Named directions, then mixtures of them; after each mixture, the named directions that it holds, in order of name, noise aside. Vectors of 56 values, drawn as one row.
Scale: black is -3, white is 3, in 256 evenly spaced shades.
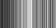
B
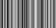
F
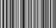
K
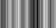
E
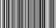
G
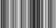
E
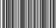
G, K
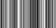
E, F, G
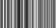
E, F, K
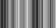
B, E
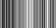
B, G, K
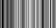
B, F, K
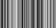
E, F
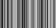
F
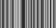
E, F, K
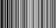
B, F, G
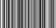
G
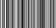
F, G, K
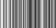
B, F
